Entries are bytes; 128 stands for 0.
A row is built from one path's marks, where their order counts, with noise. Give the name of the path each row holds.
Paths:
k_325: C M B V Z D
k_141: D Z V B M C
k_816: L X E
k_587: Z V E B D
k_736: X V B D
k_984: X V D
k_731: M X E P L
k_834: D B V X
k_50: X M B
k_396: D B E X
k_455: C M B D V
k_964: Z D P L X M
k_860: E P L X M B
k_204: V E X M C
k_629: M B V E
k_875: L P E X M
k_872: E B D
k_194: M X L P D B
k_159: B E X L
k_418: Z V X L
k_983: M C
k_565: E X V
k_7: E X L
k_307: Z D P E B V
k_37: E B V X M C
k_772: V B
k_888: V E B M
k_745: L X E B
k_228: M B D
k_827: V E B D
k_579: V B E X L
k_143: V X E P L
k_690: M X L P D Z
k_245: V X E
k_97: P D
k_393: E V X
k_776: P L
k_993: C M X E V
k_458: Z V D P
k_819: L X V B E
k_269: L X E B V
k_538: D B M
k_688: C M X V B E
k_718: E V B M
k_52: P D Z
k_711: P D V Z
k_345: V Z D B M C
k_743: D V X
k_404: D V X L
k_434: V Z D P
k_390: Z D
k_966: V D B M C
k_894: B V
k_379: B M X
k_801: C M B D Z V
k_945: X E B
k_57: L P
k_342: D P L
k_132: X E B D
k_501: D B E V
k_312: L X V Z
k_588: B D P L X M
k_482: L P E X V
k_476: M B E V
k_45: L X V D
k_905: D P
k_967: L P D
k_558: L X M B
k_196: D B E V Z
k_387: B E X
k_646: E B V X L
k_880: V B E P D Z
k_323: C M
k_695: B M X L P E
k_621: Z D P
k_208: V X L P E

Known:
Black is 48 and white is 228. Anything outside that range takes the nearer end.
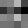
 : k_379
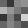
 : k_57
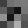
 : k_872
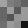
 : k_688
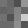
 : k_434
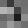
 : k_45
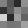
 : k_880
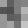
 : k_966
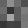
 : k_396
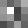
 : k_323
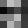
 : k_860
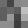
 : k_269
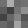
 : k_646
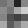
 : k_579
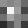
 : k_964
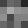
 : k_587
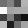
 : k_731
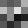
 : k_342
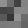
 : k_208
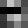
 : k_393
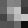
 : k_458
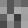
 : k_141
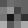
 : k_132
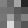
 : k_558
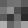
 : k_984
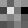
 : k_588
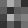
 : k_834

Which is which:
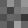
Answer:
k_7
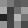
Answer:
k_629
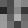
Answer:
k_894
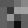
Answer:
k_501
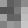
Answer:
k_345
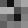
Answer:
k_967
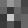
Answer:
k_743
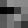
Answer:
k_565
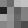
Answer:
k_455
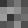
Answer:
k_390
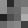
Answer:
k_816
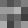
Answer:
k_159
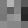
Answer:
k_194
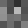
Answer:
k_196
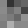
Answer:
k_312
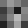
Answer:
k_718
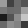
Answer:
k_819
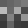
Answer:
k_905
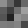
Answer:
k_245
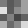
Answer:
k_983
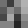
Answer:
k_482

